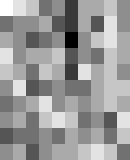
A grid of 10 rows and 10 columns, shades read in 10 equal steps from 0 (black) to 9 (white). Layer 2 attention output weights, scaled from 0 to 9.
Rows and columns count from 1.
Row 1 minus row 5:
2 2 3 -3 -1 0 -2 0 0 0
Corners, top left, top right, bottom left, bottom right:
9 5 5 4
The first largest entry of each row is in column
1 9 9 1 7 2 4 5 10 8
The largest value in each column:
9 8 7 8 8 7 8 8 8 8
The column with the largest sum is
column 9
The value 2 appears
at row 1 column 6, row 2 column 6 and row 5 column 6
